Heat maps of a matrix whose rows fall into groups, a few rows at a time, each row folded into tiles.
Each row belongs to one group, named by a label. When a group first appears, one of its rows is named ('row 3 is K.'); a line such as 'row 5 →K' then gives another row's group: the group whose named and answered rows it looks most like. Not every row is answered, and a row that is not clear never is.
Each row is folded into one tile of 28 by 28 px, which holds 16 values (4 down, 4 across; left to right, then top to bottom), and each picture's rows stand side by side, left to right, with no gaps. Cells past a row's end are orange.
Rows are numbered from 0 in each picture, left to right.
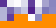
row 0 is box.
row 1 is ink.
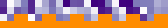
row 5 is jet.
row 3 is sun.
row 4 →sun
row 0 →ink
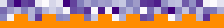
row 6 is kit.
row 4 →kit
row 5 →jet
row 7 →box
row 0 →sun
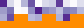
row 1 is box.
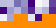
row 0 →kit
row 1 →ink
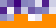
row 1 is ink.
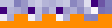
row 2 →kit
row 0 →kit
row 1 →kit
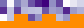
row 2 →box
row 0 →ink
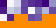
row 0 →ink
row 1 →jet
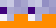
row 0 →kit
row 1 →kit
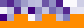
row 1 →kit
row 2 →box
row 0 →jet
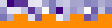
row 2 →kit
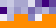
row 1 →sun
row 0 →kit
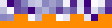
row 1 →kit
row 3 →ink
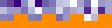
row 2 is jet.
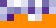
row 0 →box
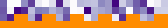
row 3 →kit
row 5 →box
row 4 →ink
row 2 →box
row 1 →box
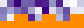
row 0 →sun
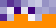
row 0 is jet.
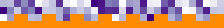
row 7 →box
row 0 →kit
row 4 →ink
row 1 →box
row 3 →sun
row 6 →box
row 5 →ink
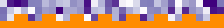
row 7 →sun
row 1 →jet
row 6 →ink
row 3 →ink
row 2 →kit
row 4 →box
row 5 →jet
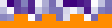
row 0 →sun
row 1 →ink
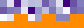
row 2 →sun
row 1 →kit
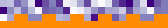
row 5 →sun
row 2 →box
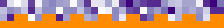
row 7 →sun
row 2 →jet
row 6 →kit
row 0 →box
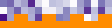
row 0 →jet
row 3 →ink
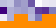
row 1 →box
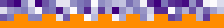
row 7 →box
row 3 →ink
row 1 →sun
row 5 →sun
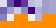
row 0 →sun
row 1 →kit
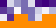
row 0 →ink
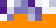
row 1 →box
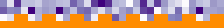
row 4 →jet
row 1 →kit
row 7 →kit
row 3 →sun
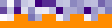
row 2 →kit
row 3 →kit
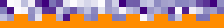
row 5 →kit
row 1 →sun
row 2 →box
